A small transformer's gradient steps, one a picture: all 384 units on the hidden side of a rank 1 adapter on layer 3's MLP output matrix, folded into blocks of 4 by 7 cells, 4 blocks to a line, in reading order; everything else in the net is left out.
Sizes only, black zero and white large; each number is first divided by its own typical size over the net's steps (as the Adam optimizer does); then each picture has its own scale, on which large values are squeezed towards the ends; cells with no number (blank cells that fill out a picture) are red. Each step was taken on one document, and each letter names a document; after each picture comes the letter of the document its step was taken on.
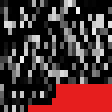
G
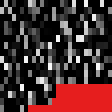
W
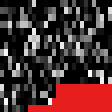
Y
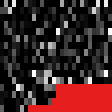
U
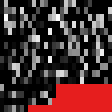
G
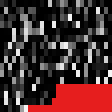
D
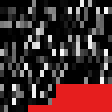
Y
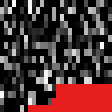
W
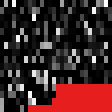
U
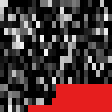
D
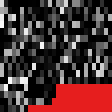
D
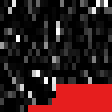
U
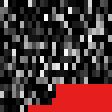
W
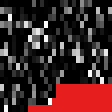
Y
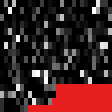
U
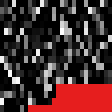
W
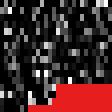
U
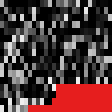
D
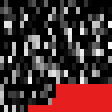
G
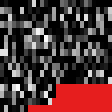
Y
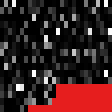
U
